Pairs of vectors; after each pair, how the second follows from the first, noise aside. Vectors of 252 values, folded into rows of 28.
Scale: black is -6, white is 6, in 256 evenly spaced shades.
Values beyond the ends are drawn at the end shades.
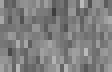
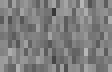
sign-scrambled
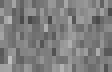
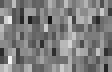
scaled up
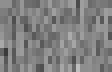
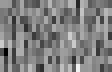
scaled up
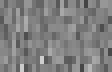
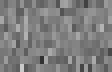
sign-scrambled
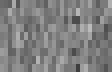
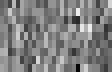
scaled up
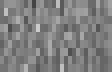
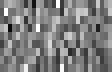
scaled up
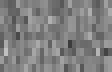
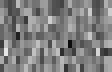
scaled up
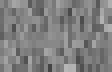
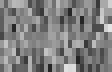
scaled up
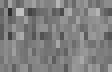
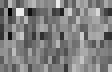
scaled up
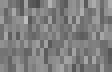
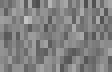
sign-scrambled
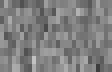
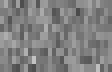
sign-scrambled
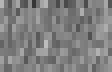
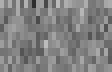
sign-scrambled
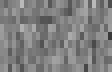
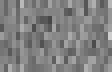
sign-scrambled
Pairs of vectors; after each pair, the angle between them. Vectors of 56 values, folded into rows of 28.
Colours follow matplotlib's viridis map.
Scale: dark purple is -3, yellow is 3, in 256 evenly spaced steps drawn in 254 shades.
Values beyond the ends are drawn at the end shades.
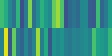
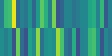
orthogonal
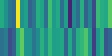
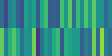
partly opposed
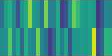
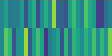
partly aligned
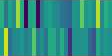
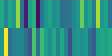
nearly parallel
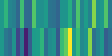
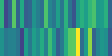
partly aligned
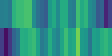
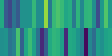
orthogonal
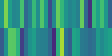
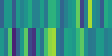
partly opposed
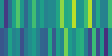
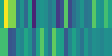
partly opposed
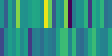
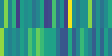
nearly opposite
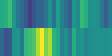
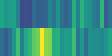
nearly parallel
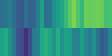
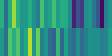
partly opposed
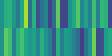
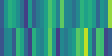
partly opposed
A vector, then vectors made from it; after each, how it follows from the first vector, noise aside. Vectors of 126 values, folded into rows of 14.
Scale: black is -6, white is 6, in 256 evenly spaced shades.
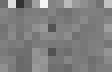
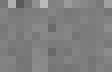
shrunk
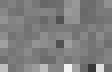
reversed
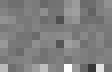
reversed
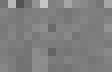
shrunk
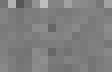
shrunk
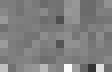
reversed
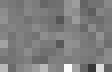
reversed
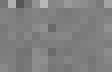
shrunk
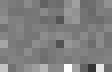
reversed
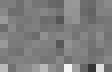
reversed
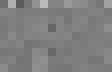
shrunk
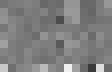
reversed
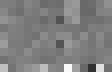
reversed
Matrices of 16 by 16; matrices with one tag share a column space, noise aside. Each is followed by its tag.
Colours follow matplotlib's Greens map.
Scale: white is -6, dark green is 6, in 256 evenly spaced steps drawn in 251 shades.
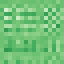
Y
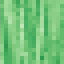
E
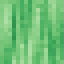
E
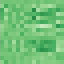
Y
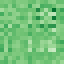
Y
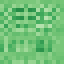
Y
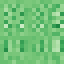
Y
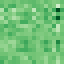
Y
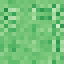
Y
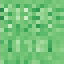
Y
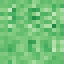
Y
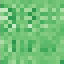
Y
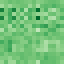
Y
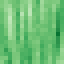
E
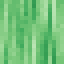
E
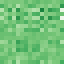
Y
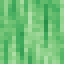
E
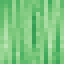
E
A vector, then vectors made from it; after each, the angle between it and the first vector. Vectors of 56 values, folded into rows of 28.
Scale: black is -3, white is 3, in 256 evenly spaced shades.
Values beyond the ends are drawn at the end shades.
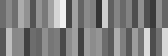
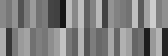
nearly opposite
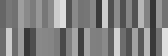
nearly parallel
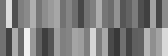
orthogonal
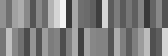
nearly parallel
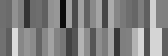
partly opposed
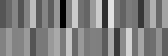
partly opposed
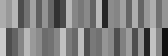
nearly opposite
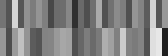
partly opposed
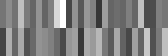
nearly parallel
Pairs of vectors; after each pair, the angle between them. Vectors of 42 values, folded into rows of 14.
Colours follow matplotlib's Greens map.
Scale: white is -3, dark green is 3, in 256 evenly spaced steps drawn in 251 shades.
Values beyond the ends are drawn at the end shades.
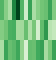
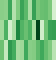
partly opposed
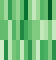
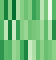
partly opposed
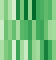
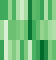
orthogonal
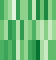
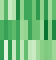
orthogonal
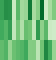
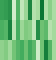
nearly parallel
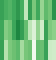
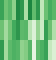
nearly parallel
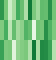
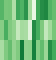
orthogonal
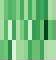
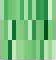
nearly parallel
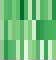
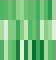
partly opposed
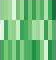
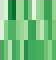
orthogonal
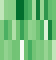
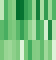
nearly parallel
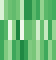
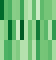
nearly opposite
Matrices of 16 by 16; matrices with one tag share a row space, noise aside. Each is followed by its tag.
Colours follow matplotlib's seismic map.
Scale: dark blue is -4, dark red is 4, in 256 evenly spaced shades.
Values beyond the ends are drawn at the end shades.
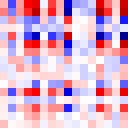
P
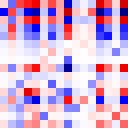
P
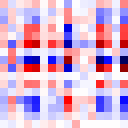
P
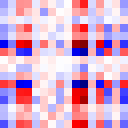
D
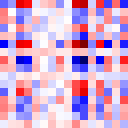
D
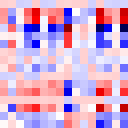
P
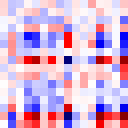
P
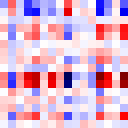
P
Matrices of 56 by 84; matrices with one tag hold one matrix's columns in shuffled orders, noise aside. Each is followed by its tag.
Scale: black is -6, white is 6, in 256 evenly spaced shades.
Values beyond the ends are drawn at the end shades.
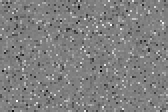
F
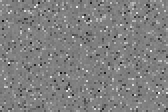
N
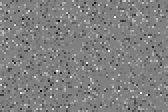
N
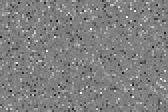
N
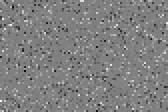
F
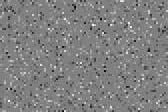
F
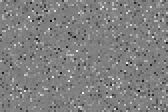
N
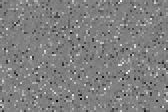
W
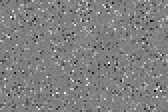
N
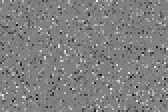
W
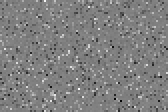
W
